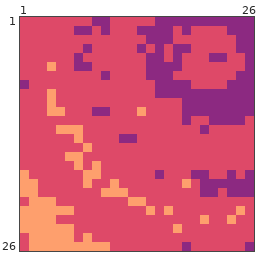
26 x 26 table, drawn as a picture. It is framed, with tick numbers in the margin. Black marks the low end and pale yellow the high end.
On average the colour sits 60% of the way up the scale. There is an overall slope up to the bottom left. Concentric rings centre on the top right. The bottom left is the ninth with the highest average.
